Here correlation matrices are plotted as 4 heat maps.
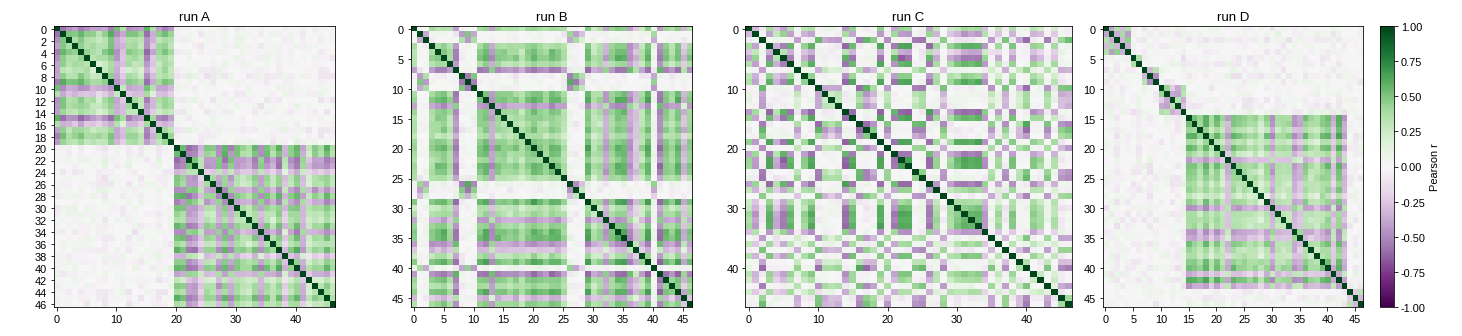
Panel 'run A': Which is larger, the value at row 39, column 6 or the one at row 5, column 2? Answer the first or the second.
the second
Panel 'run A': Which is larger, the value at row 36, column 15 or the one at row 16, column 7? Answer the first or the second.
the first
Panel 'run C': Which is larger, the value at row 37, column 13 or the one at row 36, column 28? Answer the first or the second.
the second
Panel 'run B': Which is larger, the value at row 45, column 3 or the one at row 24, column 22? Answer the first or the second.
the second
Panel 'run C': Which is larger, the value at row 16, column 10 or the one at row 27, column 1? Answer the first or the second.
the second
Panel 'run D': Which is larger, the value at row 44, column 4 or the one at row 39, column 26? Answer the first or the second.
the second
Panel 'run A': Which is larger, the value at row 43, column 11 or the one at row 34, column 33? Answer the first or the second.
the first
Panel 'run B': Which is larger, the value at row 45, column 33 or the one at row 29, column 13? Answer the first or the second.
the first
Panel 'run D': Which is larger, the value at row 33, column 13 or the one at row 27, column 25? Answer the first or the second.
the second
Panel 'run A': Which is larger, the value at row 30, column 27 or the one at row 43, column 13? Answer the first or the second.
the second
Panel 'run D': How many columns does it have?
47
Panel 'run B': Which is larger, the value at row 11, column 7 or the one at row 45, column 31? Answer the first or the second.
the second
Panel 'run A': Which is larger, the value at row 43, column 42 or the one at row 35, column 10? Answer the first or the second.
the first
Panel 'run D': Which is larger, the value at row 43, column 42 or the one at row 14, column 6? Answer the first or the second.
the second
